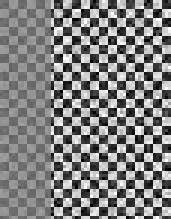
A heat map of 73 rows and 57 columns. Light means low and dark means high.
There is no overall slope. No row or column stands out. The left part is calmer, up to a seam about 30% of the way across. A checkerboard runs through the table.
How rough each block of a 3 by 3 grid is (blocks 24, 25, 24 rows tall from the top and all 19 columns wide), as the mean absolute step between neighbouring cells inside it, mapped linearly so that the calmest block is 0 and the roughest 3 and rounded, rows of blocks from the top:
033
033
033
